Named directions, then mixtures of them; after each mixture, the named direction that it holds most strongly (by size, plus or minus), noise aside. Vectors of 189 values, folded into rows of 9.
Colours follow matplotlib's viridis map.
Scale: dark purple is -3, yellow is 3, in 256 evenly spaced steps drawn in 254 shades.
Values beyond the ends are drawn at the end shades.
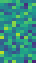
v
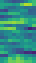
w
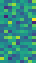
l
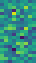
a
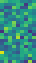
v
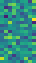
l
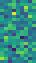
a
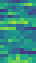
w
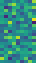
l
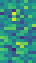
a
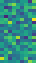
l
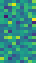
l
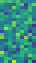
v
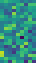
v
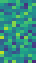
v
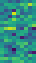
a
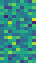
l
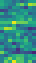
w
